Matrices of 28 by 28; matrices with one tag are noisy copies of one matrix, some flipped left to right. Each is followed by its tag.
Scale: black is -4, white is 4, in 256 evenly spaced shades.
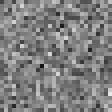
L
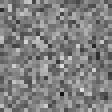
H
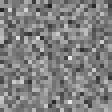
H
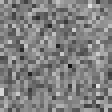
L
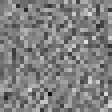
H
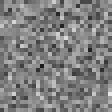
L
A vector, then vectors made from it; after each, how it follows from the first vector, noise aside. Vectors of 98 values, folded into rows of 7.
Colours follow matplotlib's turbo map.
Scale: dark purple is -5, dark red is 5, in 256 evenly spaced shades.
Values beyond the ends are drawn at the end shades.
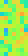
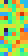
scaled up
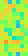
wrapped around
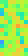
wrapped around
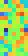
scaled up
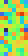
scaled up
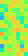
wrapped around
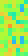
wrapped around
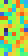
scaled up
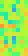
wrapped around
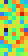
scaled up
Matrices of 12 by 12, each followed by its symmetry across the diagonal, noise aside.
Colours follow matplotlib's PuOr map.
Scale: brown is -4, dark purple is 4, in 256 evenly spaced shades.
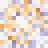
symmetric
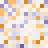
symmetric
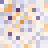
symmetric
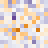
neither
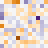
antisymmetric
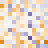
neither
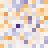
neither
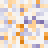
antisymmetric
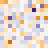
neither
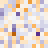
neither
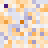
symmetric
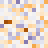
neither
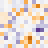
antisymmetric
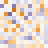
antisymmetric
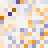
antisymmetric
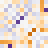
symmetric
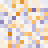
antisymmetric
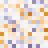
antisymmetric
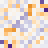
symmetric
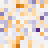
neither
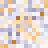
symmetric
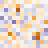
neither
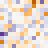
antisymmetric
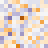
neither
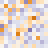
symmetric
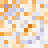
symmetric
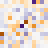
antisymmetric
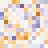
antisymmetric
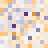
symmetric
